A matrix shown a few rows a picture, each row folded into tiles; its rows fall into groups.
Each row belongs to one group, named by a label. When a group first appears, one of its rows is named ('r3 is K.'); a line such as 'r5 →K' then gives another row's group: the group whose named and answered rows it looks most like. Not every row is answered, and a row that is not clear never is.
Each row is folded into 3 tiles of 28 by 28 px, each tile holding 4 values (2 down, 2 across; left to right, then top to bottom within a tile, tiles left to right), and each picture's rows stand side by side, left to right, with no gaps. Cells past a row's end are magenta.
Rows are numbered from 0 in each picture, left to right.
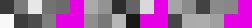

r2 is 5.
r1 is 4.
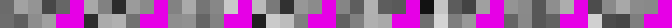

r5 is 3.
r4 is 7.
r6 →4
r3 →5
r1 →5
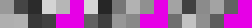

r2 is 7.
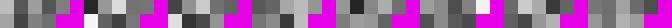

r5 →4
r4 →7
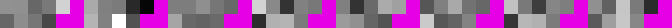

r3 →5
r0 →4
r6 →5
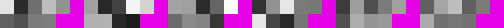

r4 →3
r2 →4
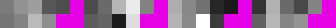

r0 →7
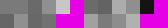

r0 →4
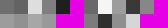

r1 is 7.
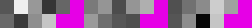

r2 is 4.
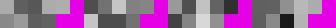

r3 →4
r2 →7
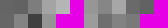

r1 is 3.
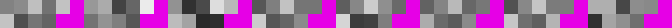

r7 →5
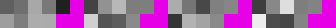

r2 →5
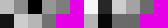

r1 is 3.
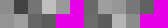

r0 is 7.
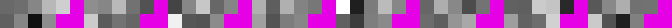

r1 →3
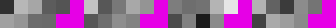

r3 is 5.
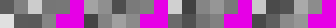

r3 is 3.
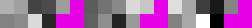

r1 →4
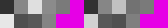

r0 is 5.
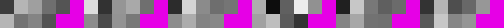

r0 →3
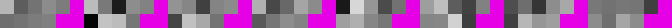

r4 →3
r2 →5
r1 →5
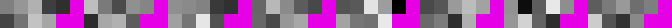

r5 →4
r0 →7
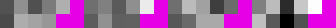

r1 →4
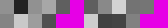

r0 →7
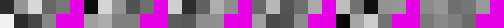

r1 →3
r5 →4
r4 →5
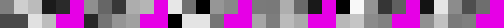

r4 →3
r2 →5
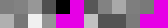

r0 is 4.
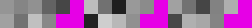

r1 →5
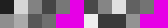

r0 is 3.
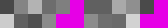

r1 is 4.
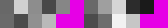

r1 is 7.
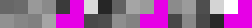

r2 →4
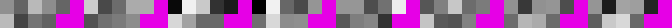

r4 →4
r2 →3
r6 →7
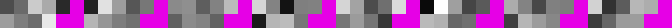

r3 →5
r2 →4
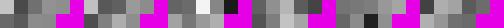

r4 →4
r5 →3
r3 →7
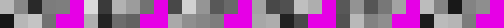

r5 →5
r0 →5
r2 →3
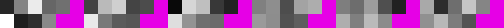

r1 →3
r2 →3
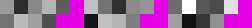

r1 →5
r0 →7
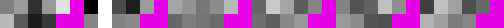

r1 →3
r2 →4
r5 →3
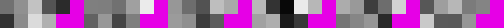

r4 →4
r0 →7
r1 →4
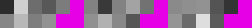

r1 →7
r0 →3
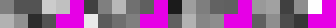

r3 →4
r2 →3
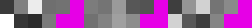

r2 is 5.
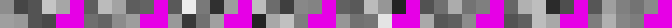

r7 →3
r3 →5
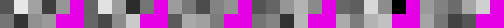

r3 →4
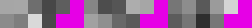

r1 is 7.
